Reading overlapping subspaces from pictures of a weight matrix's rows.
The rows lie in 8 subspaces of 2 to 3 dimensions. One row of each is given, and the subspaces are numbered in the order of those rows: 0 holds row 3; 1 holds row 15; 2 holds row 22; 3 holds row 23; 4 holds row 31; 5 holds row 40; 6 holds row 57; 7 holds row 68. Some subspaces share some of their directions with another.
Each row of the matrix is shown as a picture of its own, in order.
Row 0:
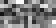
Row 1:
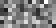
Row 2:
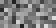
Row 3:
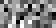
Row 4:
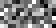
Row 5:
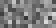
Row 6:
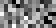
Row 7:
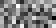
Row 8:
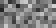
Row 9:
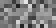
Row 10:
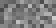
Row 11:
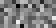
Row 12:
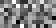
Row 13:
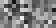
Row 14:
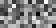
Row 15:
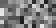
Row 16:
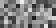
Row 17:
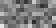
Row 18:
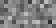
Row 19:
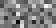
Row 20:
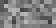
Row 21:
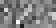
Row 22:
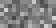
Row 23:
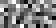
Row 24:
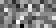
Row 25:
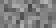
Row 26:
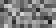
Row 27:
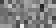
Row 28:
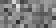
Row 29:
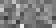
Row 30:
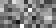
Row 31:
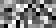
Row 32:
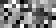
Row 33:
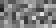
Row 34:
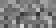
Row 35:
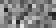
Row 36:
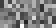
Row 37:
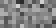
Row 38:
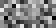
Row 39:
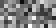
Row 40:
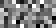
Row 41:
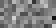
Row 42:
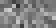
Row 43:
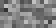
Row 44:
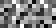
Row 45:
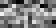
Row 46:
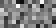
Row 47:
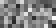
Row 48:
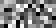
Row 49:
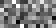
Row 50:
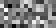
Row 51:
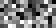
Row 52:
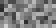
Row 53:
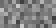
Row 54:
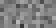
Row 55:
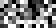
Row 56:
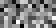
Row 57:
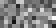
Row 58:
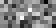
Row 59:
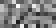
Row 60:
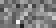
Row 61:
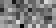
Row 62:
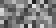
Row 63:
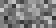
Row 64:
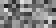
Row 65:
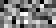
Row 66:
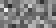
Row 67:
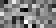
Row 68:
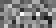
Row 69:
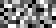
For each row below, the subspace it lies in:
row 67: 1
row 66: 2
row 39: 6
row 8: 3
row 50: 2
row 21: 0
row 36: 3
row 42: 5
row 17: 2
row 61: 6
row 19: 3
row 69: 2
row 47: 6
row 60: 0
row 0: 5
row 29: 6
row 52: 3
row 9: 6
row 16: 6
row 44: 2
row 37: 5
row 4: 2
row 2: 3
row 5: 0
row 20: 1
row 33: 3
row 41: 2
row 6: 0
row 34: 7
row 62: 1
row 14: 7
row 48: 4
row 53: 5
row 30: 6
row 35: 0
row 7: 6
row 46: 5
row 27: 3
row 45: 5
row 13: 1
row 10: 4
